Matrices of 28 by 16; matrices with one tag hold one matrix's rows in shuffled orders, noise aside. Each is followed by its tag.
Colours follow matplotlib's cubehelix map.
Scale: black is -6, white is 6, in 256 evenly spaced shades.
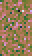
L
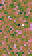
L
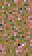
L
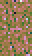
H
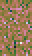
H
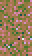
L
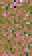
H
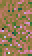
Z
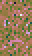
H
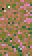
Z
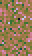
L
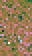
Z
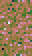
Z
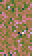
L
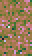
Z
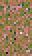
H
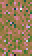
H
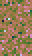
Z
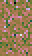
H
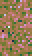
Z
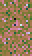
H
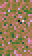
L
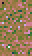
Z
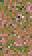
L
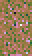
H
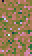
Z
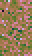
Z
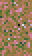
L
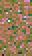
Z
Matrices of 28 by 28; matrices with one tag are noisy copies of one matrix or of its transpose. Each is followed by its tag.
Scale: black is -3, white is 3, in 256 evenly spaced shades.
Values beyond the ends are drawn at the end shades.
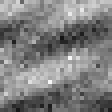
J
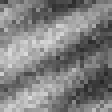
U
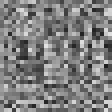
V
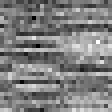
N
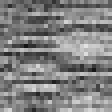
N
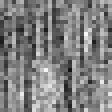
N
